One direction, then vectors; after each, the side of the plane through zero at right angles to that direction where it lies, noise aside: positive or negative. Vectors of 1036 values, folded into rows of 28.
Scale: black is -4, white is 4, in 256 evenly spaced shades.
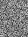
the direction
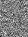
negative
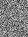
positive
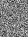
negative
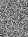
negative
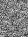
positive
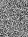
negative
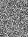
negative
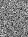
positive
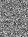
negative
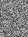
positive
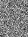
negative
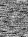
negative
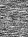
negative
